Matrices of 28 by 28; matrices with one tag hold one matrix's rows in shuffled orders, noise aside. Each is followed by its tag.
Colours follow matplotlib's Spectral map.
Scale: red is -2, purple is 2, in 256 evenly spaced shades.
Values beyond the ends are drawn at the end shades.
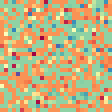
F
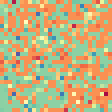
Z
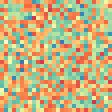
F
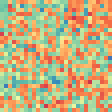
Z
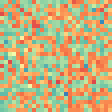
Z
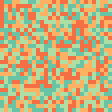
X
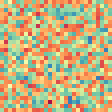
F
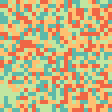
Z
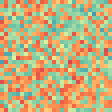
F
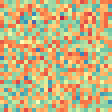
X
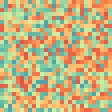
Z
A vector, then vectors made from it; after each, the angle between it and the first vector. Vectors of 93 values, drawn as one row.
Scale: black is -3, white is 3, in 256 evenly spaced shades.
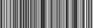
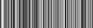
orthogonal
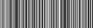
orthogonal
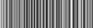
orthogonal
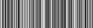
nearly opposite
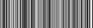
orthogonal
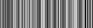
nearly opposite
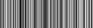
partly aligned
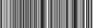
nearly parallel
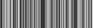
nearly parallel
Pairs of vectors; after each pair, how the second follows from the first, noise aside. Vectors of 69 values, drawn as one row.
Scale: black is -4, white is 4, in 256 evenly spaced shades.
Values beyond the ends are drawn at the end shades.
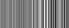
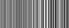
copied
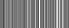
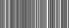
shuffled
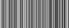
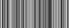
shuffled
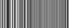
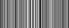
shuffled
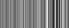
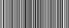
shuffled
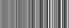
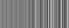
shrunk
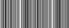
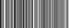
shuffled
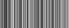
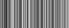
copied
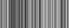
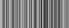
shuffled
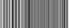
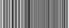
copied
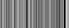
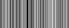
shuffled
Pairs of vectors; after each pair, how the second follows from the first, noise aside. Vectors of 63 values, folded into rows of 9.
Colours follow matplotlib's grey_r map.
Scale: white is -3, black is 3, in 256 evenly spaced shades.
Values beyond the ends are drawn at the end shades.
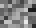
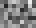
shuffled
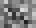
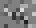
partly zeroed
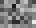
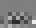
partly zeroed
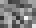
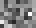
shuffled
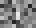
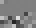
partly zeroed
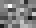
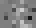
partly zeroed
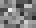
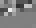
partly zeroed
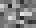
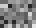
shuffled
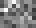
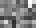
shuffled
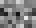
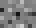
partly zeroed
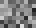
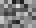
shuffled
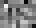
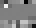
partly zeroed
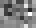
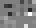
partly zeroed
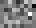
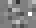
partly zeroed
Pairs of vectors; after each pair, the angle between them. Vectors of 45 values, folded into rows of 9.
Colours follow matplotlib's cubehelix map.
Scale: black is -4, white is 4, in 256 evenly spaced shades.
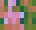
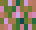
partly aligned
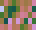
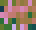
partly opposed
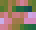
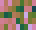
orthogonal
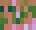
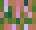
partly aligned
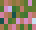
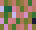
nearly opposite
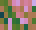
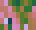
nearly opposite
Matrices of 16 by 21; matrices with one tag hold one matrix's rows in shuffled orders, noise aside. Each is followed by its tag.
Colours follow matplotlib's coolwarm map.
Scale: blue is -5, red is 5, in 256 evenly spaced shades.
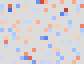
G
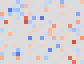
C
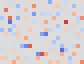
G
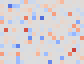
C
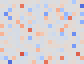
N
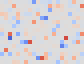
G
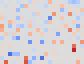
C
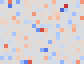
G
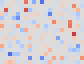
C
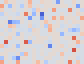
C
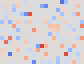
G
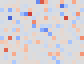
G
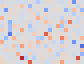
N
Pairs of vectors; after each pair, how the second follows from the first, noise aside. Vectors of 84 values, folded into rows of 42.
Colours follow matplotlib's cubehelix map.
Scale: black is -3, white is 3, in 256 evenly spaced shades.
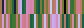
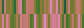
shrunk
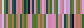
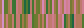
shrunk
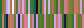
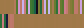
partly zeroed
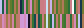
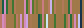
partly zeroed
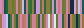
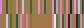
partly zeroed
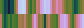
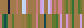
partly zeroed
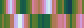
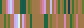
partly zeroed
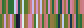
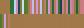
partly zeroed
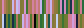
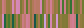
shrunk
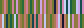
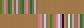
partly zeroed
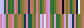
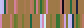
partly zeroed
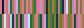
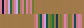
partly zeroed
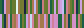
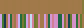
partly zeroed
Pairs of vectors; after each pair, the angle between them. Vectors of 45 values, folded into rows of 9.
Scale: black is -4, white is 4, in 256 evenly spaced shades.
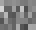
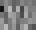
nearly opposite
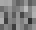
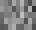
partly opposed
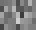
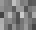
partly opposed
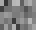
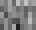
partly aligned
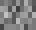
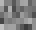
orthogonal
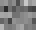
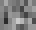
orthogonal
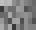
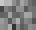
nearly parallel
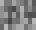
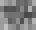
partly aligned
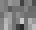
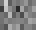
orthogonal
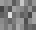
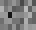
nearly opposite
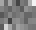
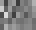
partly aligned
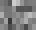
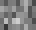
orthogonal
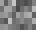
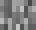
orthogonal
